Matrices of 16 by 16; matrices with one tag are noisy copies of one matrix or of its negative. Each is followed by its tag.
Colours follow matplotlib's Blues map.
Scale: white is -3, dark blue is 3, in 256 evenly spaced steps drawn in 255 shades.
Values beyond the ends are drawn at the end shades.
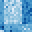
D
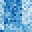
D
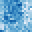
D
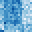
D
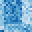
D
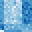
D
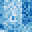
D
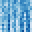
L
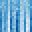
L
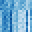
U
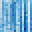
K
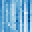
K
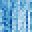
U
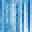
K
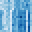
U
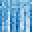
L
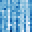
L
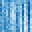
K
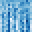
L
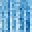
L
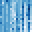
K
